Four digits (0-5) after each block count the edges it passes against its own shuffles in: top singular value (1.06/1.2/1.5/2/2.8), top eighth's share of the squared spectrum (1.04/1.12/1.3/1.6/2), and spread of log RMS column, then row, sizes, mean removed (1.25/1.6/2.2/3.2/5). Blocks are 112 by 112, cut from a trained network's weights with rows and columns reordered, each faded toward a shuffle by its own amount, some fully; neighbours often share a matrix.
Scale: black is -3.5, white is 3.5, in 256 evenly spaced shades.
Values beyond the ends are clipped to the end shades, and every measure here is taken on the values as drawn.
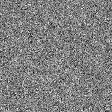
2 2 0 1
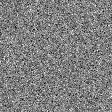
0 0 0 0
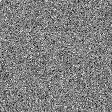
0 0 0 0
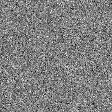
1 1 0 1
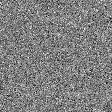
0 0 0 0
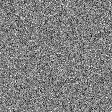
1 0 0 0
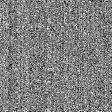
3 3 0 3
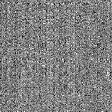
3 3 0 3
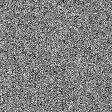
1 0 0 0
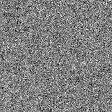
2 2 1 0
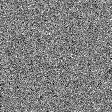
0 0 0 0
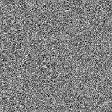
3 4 2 2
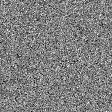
1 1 0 0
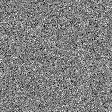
0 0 0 0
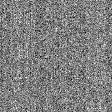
2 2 0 2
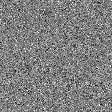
1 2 0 1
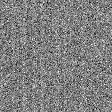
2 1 0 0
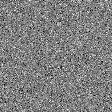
2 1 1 0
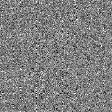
3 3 3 1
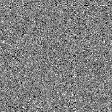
3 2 2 1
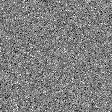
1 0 0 0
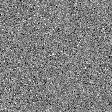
1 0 0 0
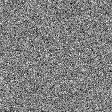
1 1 0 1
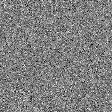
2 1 0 1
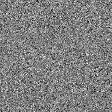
2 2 0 2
